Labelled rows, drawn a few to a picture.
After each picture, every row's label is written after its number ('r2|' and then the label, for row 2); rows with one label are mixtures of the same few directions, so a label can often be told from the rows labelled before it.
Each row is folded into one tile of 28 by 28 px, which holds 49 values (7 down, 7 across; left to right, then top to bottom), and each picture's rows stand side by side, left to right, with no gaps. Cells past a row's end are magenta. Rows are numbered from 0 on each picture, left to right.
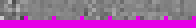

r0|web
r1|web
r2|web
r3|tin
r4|tin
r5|web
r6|web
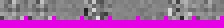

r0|web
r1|web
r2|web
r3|tin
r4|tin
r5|tin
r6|tin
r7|web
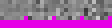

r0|web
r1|web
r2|tin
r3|tin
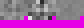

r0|web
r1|web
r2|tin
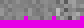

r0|tin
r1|tin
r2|tin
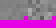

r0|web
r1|tin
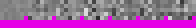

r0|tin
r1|web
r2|tin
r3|tin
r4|tin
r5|tin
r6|web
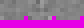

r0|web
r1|web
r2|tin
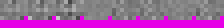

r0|web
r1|web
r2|web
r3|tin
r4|tin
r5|tin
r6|tin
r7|tin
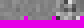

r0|web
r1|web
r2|web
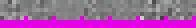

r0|web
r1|web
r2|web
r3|tin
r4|tin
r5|web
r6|tin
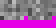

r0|web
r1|tin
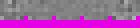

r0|web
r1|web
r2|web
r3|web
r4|web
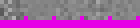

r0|tin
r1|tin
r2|tin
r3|web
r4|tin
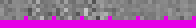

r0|tin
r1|tin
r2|tin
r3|tin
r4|tin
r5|web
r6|tin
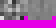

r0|web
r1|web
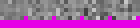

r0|web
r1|tin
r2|tin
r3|tin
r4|web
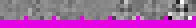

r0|web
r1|tin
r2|web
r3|tin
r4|web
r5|web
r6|web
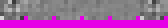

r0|web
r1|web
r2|web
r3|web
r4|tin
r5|web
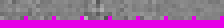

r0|web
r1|tin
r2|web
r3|web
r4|tin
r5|web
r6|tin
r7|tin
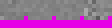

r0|web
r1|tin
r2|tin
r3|tin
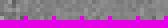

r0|web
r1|tin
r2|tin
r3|tin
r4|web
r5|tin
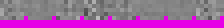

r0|tin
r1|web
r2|web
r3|tin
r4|web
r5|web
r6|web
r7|tin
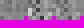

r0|web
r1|tin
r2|tin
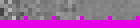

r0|tin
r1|tin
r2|web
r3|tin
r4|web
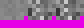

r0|tin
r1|tin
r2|tin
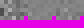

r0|tin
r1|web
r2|tin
